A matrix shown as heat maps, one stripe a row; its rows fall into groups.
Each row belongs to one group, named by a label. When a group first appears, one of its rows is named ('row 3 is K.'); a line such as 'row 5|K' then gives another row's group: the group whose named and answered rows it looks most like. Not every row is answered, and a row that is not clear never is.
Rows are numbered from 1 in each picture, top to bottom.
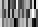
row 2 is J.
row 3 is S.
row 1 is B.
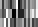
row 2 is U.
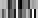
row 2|B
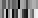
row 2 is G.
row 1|J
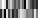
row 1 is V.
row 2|J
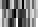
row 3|U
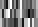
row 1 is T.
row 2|S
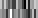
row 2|T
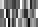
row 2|G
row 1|V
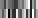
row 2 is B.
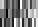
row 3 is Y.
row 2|G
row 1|V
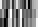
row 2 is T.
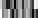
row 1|G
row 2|S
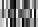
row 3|S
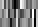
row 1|J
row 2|B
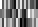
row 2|G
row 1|S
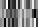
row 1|J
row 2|S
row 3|J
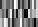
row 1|Y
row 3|S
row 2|G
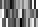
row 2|V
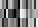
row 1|T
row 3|T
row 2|J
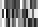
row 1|V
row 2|G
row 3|V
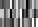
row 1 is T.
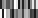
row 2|S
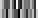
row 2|T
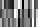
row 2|Y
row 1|Y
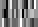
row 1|G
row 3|V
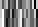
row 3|V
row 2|V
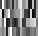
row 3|G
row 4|T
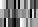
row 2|B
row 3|J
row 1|V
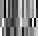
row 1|J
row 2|J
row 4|G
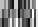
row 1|U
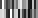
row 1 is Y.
